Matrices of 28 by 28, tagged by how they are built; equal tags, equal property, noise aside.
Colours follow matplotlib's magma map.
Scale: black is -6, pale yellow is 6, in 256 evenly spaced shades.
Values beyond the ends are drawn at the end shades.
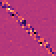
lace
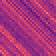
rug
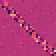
lace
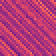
rug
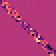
lace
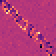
lace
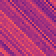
rug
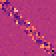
lace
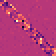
lace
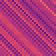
rug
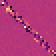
lace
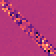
lace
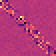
lace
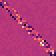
lace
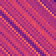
rug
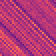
rug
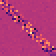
lace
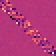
lace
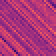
rug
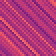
rug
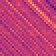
rug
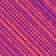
rug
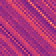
rug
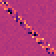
lace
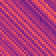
rug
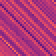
rug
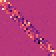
lace
